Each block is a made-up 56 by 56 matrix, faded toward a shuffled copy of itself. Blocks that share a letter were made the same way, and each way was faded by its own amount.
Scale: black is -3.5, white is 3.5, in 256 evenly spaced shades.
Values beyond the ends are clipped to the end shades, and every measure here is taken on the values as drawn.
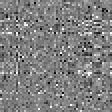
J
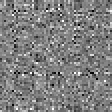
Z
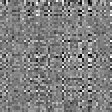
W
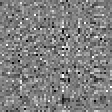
Z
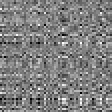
W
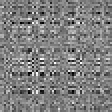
W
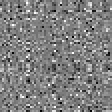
J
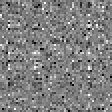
Z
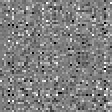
Z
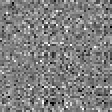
J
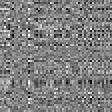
W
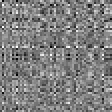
W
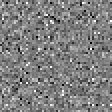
Z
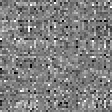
Z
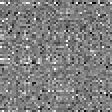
Z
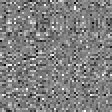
J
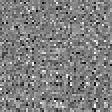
Z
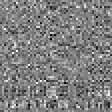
J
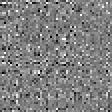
Z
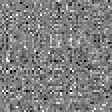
J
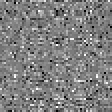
J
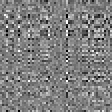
W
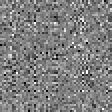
J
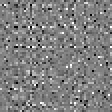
J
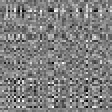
W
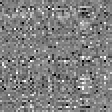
Z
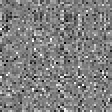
J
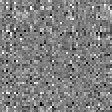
Z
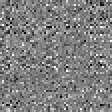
Z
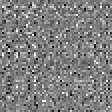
J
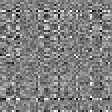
W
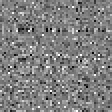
Z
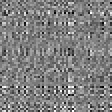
W
